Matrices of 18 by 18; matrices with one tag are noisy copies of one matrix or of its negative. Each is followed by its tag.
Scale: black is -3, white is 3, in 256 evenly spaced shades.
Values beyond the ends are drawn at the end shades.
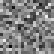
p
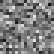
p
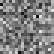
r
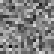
p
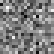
r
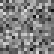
r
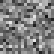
p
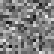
p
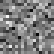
p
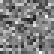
p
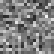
p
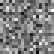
r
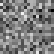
r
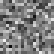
p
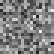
r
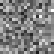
r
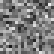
p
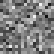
p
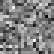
p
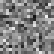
p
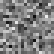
p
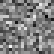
p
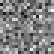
r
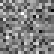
r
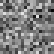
r
